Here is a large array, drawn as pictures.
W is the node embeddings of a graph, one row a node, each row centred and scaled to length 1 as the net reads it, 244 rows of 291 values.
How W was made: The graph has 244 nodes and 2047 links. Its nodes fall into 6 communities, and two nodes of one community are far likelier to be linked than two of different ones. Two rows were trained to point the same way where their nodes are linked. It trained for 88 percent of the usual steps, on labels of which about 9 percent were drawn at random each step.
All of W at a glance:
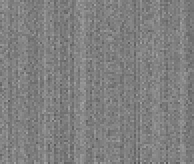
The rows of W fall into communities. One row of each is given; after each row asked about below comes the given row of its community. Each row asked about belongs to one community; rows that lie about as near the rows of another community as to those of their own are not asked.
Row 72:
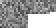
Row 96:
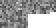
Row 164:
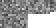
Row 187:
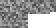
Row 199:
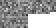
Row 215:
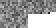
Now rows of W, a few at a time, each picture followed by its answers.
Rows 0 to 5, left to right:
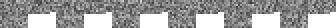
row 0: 199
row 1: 72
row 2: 199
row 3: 187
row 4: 164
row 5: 215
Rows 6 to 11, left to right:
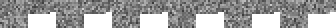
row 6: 187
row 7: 72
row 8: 187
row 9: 215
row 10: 199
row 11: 215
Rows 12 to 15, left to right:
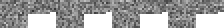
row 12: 199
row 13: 199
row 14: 72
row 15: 199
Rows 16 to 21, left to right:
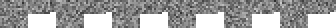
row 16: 164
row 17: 72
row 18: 187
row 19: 199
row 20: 164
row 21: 215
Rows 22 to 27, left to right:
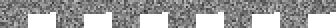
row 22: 96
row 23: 96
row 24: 199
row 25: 96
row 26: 215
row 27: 199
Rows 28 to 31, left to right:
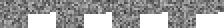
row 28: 187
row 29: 72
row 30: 199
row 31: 199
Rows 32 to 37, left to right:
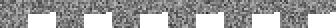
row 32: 199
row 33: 199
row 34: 187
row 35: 187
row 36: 187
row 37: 187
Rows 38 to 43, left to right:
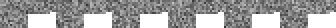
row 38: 72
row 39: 164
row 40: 96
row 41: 187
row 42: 199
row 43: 96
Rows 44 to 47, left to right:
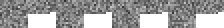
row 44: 187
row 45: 164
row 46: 215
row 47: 164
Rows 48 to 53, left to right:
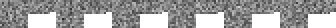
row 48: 72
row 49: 187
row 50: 72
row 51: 96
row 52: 96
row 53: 215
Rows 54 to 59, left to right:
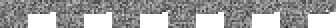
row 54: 96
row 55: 187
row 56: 164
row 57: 164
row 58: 164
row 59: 72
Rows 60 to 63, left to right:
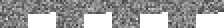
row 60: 199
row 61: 164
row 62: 72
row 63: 199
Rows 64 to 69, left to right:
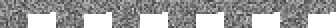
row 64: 96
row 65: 96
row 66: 215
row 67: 72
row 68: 72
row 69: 215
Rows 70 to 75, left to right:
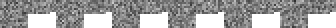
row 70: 164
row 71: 199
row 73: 164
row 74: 215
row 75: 187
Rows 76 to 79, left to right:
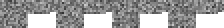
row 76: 164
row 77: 96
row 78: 96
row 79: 164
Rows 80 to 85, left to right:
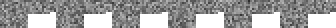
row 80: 215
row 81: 72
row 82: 72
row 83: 215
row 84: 72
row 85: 215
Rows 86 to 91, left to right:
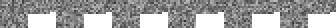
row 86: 215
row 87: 96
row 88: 199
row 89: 199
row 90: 72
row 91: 187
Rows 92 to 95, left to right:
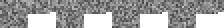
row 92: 96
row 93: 215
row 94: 164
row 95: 164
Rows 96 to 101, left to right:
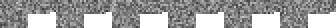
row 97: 199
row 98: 72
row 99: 164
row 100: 72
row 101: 187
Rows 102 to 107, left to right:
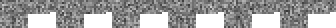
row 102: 187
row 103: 187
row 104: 199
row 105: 187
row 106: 215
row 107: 164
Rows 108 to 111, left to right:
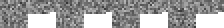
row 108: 96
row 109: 164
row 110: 96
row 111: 215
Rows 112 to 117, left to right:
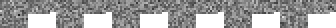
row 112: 164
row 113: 164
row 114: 187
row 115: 96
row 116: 72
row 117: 96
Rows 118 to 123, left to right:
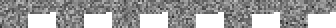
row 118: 187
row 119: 72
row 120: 215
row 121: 164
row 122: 96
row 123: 164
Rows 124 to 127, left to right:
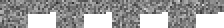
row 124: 164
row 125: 215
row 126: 96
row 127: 199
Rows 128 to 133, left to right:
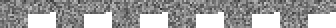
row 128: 164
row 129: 72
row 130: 215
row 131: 96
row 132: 199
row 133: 199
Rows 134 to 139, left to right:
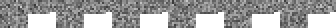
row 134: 96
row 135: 96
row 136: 187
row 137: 164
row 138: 164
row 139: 96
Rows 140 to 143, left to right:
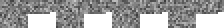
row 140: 72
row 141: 215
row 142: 72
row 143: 164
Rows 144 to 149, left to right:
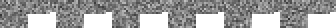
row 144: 96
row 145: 199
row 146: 96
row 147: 72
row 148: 164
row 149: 164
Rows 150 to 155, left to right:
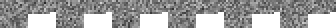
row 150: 215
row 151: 164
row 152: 215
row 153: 199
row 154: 187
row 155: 199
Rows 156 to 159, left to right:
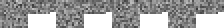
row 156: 187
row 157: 72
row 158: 164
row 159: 187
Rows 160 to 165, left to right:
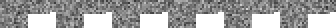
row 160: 215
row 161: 96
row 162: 72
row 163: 215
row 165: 96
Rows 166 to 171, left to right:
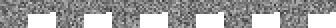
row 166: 96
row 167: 199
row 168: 199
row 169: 215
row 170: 96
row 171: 187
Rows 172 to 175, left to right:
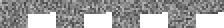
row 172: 215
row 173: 215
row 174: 187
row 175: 164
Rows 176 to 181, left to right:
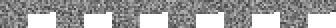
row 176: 96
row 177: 187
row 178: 164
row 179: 72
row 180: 96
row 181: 96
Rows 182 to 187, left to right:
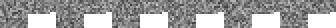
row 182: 96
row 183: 215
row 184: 72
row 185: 96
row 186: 96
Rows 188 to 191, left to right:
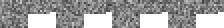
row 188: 215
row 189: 164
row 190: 72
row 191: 199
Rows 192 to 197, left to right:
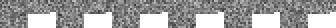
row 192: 96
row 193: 164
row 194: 199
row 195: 96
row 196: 187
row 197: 215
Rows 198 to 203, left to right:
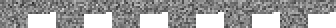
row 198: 215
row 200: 199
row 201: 187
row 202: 72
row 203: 72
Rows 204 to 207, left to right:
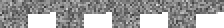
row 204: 215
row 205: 187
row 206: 199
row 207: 72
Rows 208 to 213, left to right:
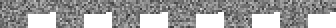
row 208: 164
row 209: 199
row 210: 72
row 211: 164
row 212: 187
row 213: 215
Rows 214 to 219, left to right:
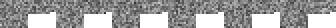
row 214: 199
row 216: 72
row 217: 164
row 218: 187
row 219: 72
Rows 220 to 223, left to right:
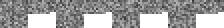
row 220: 199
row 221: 96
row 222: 187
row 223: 187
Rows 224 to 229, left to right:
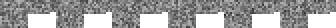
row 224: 187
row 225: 215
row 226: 215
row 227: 187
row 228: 72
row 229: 187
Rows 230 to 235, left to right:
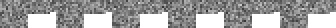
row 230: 215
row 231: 164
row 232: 96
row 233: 187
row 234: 72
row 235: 164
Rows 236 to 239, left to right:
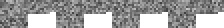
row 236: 96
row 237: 187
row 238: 199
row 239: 215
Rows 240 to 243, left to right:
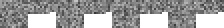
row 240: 72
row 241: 199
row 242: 187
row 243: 187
